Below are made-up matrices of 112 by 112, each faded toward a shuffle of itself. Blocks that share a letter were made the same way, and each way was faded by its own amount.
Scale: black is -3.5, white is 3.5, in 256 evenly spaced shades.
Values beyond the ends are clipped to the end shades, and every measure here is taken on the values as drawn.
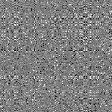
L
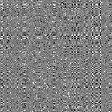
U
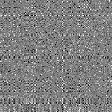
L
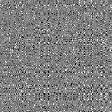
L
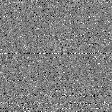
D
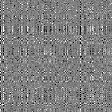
U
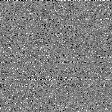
D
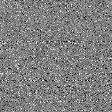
D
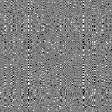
U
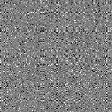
L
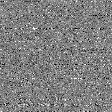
D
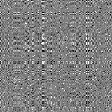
U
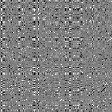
U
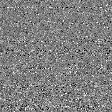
D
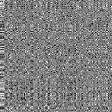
L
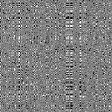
U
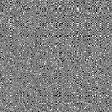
L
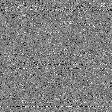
D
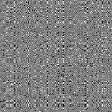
U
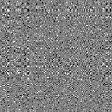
L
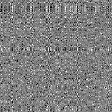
L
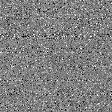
D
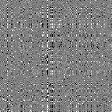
U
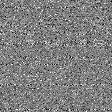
D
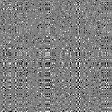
U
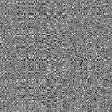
L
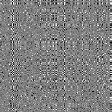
U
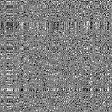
L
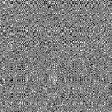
L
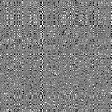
U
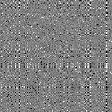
U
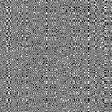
U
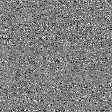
D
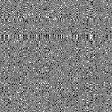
L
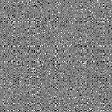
L
